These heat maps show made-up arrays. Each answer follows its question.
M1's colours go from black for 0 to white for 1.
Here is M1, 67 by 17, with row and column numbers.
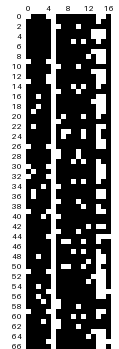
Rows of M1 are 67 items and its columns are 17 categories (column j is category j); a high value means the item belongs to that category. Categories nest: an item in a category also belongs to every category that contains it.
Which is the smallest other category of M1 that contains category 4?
15
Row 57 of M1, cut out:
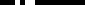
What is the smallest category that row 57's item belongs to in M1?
3
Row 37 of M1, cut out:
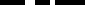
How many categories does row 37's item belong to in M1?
3
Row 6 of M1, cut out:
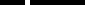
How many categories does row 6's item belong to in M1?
1
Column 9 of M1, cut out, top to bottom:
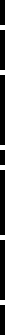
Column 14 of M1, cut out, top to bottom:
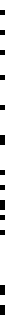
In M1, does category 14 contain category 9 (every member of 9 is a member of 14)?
yes
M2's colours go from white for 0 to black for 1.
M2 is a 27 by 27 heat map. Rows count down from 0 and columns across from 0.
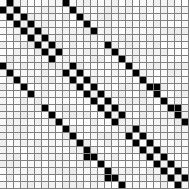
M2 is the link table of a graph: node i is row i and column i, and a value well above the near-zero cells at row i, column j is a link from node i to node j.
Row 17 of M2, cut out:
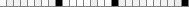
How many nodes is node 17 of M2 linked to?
3
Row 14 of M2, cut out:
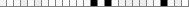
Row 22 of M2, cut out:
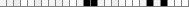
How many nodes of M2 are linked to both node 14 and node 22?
2
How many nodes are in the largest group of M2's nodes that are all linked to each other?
3
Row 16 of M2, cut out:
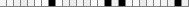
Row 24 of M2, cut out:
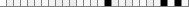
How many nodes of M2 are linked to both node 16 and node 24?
2
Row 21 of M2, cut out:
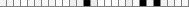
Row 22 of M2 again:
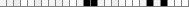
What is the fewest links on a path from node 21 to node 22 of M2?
1
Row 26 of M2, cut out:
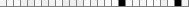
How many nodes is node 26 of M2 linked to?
2
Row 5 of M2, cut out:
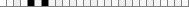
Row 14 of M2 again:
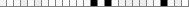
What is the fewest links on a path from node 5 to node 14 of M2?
3
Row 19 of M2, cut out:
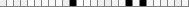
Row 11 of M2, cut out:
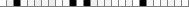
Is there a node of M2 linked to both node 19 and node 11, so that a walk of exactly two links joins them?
yes
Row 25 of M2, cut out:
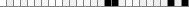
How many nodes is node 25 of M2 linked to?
4
